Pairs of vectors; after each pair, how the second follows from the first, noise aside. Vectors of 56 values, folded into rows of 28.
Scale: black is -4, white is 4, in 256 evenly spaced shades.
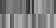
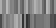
reversed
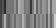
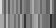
reversed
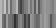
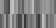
shuffled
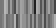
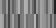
wrapped around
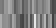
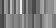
reversed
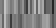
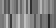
shuffled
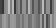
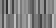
shuffled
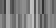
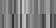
reversed
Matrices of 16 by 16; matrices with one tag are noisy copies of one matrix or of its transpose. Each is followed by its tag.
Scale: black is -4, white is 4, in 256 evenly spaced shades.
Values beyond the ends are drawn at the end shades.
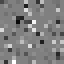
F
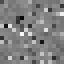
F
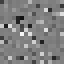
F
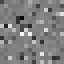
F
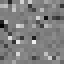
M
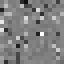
M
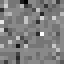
M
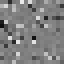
M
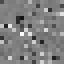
F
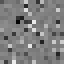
F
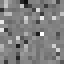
M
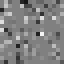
M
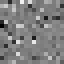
M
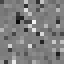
F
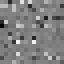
M
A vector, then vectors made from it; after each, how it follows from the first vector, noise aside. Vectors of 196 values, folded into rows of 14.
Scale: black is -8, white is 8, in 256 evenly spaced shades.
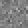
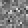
scaled up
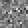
scaled up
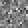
scaled up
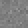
shrunk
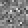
scaled up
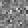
scaled up
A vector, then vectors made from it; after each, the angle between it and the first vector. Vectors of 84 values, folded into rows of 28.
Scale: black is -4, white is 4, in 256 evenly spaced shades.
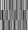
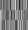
orthogonal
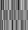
partly opposed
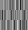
partly aligned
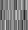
orthogonal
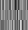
orthogonal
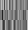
nearly parallel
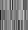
orthogonal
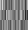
orthogonal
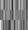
partly aligned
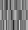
orthogonal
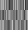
partly aligned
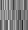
partly opposed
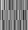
nearly parallel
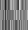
orthogonal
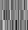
partly opposed
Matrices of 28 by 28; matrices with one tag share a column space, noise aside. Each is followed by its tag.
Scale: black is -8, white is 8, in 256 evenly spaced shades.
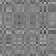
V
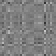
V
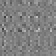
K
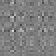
K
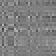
K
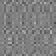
V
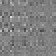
K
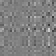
K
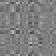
V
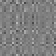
V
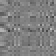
K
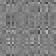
V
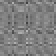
V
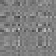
K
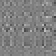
K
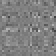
K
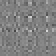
K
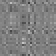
V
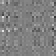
K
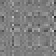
K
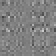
K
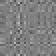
V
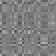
V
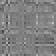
V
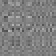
K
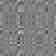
V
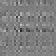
K
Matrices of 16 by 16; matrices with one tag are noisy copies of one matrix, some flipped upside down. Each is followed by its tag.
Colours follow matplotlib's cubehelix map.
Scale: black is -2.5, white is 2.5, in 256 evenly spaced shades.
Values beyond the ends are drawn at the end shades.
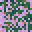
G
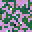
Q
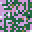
G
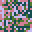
G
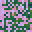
G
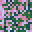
G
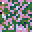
Q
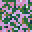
Q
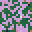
Q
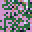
G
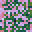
G
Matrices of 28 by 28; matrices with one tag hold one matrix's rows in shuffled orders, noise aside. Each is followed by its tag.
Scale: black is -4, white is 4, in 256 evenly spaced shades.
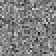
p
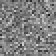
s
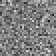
s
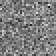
s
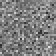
s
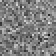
s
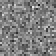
p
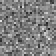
s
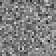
s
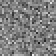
p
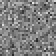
p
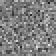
s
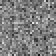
p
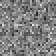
p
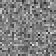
p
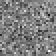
s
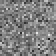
s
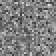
s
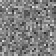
p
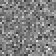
s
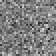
s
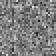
p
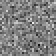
p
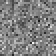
p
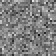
p
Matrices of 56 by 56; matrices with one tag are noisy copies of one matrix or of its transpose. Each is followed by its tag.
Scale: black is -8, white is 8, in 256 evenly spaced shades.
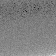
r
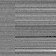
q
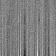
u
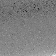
r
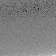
r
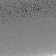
r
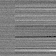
q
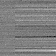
q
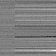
q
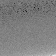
r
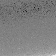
r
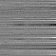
u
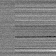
q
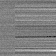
q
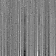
u
